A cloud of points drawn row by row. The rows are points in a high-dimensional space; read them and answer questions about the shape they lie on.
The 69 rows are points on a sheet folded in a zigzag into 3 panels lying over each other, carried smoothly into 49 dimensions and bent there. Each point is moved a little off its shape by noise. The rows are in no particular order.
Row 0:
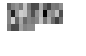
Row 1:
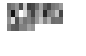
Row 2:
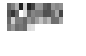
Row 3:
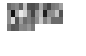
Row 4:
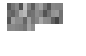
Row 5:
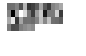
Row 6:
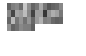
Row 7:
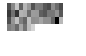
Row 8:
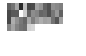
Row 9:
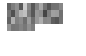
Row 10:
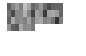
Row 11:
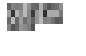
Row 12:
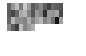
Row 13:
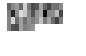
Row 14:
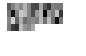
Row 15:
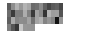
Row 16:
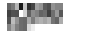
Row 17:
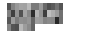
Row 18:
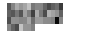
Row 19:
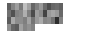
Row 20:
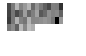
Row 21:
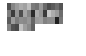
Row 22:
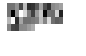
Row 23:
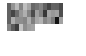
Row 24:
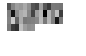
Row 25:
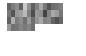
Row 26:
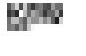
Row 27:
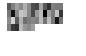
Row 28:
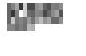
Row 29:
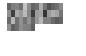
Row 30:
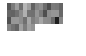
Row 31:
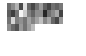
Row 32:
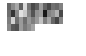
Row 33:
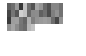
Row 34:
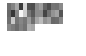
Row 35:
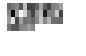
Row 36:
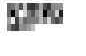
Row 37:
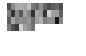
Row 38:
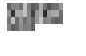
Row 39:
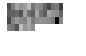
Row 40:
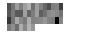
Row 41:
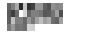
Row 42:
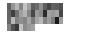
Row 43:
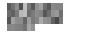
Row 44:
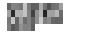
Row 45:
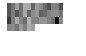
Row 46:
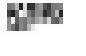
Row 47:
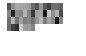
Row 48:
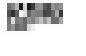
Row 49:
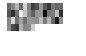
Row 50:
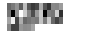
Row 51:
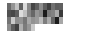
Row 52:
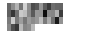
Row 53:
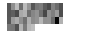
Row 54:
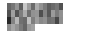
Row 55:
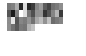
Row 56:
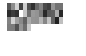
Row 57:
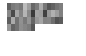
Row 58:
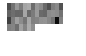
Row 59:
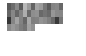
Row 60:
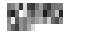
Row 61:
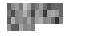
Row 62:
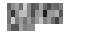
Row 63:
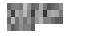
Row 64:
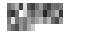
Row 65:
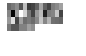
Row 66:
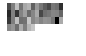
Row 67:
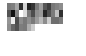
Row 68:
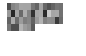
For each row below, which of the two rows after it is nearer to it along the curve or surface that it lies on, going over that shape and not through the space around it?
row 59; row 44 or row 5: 44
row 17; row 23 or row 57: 23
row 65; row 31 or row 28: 28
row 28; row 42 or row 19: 19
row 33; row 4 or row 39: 4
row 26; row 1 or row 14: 14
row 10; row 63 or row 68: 68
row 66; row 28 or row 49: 49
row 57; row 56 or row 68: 68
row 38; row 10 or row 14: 10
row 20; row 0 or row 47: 47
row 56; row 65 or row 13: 13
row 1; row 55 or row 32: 55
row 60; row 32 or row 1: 32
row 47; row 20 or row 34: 20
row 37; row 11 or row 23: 23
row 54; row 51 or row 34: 34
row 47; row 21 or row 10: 21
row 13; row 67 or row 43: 67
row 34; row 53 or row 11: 11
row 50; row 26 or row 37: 37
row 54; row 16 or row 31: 16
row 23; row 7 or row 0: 7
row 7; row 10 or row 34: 10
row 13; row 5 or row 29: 5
